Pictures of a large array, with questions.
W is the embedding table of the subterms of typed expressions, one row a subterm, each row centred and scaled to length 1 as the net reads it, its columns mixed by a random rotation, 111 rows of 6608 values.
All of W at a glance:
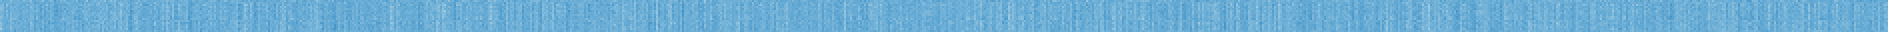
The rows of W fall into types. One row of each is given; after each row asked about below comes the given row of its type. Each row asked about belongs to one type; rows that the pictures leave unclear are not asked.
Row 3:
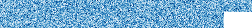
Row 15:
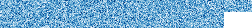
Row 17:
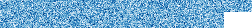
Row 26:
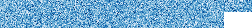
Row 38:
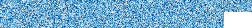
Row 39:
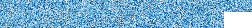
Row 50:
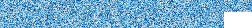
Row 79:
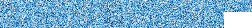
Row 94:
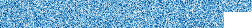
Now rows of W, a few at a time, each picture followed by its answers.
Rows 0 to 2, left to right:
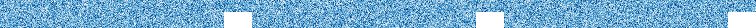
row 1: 26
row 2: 38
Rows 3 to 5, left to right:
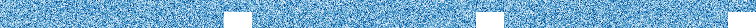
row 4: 26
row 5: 26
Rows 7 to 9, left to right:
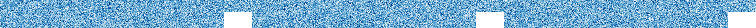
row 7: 15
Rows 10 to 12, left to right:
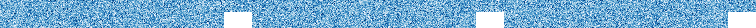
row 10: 17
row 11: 50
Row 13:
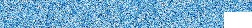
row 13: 50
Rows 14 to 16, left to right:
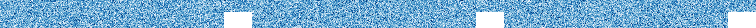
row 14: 17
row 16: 50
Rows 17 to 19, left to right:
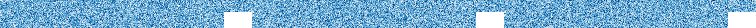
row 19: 15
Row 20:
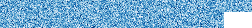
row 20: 39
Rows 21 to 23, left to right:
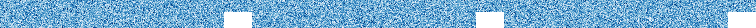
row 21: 38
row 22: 79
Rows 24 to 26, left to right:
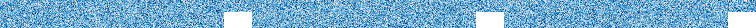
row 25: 39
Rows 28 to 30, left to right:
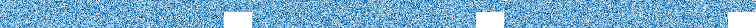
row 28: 3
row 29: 17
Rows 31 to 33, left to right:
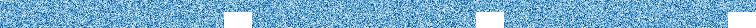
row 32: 94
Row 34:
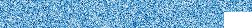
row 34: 50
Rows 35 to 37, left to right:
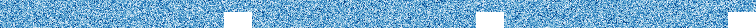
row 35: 94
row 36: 3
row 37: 79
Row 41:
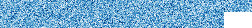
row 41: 79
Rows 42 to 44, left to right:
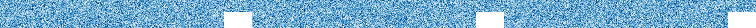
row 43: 17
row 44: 3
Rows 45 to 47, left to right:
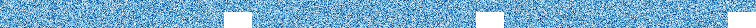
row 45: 38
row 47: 94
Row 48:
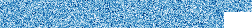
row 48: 79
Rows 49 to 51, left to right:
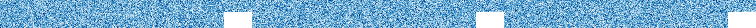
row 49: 94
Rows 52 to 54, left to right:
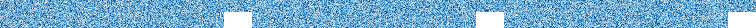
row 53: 38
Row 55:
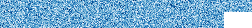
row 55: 39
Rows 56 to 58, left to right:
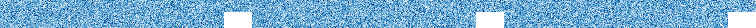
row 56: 79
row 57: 94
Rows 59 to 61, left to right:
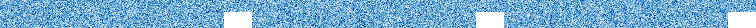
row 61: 50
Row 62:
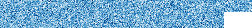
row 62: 79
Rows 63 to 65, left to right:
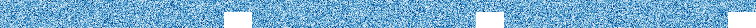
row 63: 79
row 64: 94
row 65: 79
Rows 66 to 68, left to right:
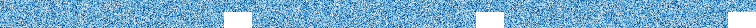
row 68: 50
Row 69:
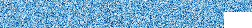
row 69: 79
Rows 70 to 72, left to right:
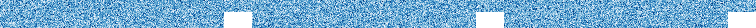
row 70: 3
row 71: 15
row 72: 39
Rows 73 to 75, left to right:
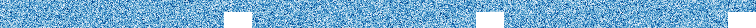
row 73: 3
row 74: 50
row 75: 26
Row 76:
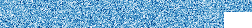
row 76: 17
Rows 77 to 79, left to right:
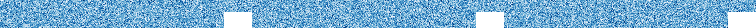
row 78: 39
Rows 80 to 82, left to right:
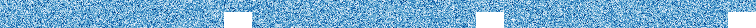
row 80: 26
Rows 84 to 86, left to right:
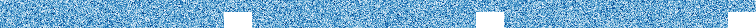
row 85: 50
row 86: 15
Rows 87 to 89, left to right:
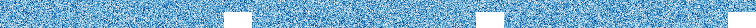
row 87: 38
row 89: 26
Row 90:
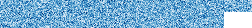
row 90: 15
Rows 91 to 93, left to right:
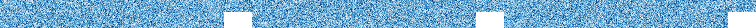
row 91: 26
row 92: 3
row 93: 3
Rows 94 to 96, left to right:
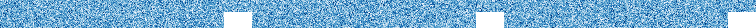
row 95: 26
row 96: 79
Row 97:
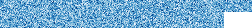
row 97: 38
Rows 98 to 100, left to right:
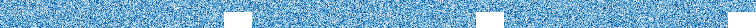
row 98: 94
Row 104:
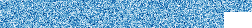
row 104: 17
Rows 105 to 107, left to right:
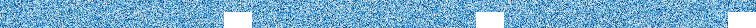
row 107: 26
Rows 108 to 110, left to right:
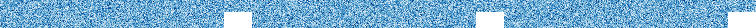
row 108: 15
